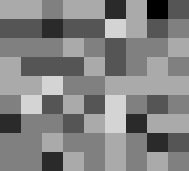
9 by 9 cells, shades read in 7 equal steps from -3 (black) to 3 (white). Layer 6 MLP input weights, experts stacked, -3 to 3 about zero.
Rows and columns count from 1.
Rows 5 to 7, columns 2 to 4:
1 2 0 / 2 -1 1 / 0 0 -1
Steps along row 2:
same down up same up down down up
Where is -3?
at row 1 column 8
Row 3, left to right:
0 0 0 1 0 -1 0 0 1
